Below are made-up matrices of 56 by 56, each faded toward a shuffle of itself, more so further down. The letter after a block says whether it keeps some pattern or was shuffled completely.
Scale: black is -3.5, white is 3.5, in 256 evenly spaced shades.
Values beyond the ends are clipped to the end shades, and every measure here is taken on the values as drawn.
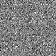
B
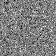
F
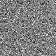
B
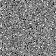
B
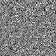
B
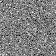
F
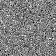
F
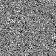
B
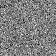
F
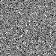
B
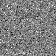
F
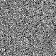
B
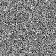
B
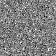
F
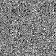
B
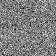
F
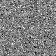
F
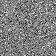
F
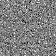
B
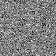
B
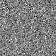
B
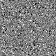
B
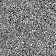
F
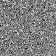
F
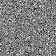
B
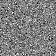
F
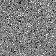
B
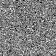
B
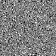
B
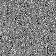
B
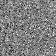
F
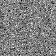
B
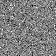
F
